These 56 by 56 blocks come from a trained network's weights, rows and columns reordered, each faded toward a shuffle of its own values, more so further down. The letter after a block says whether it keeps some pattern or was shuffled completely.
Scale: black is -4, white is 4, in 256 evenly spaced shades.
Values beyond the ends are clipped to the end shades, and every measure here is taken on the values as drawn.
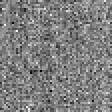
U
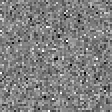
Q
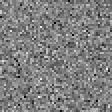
Q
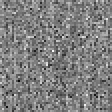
U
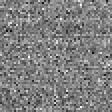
U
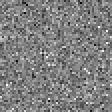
Q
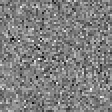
Q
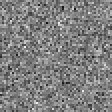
Q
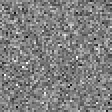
Q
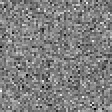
Q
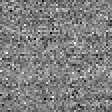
U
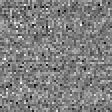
U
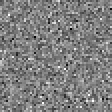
Q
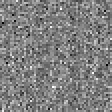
U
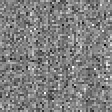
U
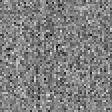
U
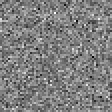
Q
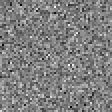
Q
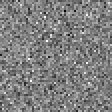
Q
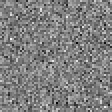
U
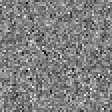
Q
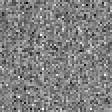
U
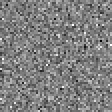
Q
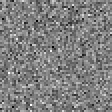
Q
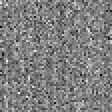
U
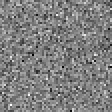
Q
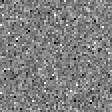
Q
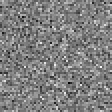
Q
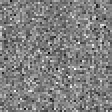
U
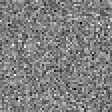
Q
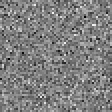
Q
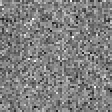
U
